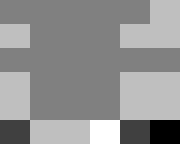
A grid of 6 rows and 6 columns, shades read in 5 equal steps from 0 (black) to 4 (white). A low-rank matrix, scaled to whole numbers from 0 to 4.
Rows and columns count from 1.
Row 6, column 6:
0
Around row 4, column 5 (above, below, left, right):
2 3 2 3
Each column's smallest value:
1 2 2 2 1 0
